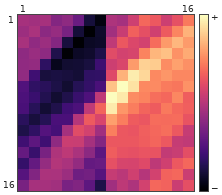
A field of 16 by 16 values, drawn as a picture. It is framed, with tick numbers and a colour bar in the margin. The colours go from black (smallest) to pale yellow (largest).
A vertical seam about 50% of the way across splits the table, and the right part is higher. The middle right is the smoothest part. No lone cell stands out from its neighbours.
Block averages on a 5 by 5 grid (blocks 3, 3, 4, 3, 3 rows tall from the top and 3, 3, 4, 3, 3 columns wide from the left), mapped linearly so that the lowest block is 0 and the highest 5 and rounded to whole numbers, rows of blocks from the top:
21144
20255
11444
13343
22234
